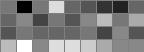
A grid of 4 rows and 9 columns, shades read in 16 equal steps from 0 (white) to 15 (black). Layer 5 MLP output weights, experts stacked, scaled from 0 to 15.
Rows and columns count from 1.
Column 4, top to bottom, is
2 8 9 2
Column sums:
31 30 35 21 30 28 32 35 31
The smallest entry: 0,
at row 4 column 2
